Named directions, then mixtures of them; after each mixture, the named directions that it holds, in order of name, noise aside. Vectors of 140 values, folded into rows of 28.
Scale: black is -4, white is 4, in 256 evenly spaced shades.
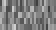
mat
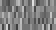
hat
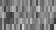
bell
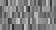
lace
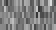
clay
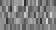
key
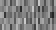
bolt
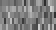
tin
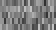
tin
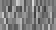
bolt, hat, key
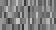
key, lace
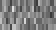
bolt, mat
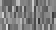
bolt, hat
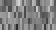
clay, hat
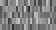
lace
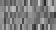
bell, bolt, tin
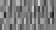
bolt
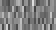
hat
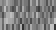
bell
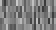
bolt, hat, mat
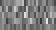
key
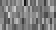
key, lace, tin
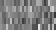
tin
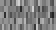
bolt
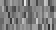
key, tin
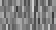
bolt, clay, hat
